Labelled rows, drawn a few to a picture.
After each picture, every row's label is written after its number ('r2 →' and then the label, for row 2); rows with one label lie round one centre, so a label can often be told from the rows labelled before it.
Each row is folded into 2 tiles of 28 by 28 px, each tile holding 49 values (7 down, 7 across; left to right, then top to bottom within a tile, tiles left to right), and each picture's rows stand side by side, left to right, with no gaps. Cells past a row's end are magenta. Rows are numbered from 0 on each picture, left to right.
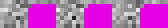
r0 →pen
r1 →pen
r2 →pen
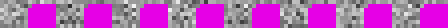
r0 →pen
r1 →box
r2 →box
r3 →pen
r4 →box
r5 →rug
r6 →pen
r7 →pen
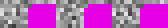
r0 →rug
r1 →pen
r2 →rug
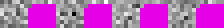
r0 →rug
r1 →rug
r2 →pen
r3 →pen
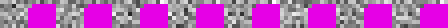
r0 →box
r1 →pen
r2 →rug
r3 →rug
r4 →rug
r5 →pen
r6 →rug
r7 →rug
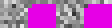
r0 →box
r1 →rug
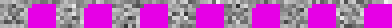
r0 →box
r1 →pen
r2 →pen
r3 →rug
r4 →box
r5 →box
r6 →rug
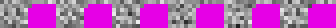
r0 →rug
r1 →rug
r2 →rug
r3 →box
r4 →pen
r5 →rug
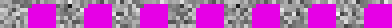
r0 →pen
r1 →box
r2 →rug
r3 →box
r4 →box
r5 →rug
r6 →rug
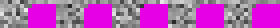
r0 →rug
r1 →box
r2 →rug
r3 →box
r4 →box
